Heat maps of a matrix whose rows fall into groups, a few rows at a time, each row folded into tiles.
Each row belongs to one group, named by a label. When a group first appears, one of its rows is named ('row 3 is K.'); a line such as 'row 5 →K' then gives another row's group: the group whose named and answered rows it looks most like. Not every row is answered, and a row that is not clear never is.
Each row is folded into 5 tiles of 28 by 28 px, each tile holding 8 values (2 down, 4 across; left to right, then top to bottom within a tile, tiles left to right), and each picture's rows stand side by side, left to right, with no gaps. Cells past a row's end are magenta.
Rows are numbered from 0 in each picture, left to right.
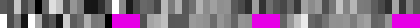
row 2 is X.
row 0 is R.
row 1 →X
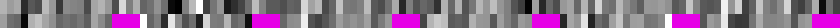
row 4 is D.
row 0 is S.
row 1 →R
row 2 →X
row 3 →X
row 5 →X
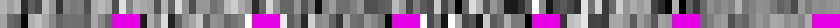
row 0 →S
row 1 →D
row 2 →R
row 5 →D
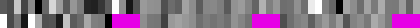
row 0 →R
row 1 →S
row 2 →D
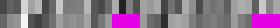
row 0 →X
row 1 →S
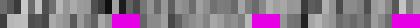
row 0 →X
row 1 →D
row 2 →S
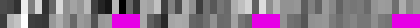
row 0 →X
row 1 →S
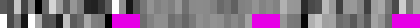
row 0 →R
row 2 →S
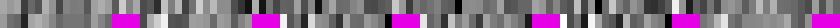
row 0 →S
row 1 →X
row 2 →R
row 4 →R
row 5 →X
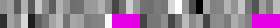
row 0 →D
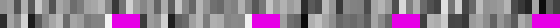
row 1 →D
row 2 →S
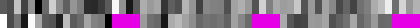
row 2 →S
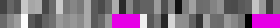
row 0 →X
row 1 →R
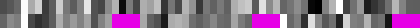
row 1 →S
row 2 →R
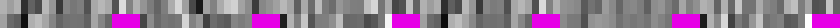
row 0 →S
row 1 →D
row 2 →D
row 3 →S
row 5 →D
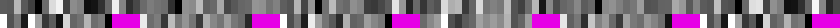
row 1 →R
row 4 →R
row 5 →R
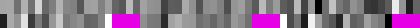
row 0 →D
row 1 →S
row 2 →R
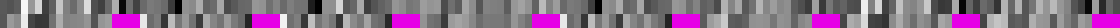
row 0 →X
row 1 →R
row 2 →R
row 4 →R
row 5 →X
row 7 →X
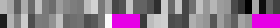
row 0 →D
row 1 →X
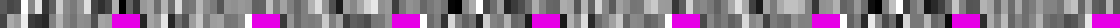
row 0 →X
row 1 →D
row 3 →R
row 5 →D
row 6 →R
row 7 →D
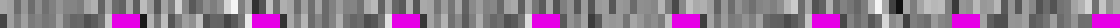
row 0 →D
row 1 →D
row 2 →D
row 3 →D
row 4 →D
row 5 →D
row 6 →D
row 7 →S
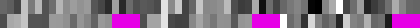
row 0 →X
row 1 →X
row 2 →R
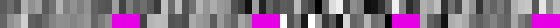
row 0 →X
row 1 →X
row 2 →R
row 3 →S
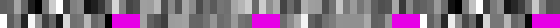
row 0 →R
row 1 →S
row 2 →X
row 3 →R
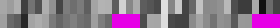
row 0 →S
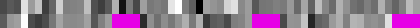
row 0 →X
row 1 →D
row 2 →D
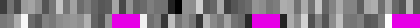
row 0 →X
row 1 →R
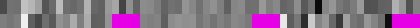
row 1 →S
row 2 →R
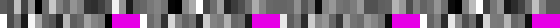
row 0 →R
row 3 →R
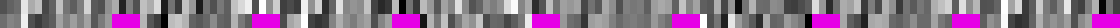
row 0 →X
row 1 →S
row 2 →X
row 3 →D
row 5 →R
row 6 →S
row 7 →X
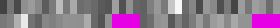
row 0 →X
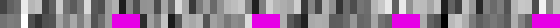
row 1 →D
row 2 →S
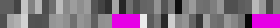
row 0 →X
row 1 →R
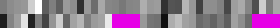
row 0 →D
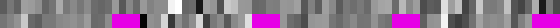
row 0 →X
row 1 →D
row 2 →S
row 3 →X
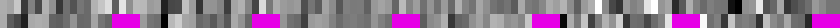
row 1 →S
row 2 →S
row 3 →D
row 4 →D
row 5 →R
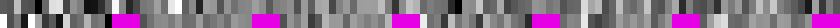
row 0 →R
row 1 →D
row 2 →D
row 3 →R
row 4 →X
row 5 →X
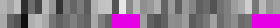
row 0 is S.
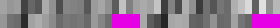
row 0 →S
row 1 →S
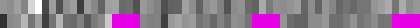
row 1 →S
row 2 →S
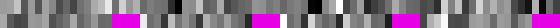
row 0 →S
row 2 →R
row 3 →X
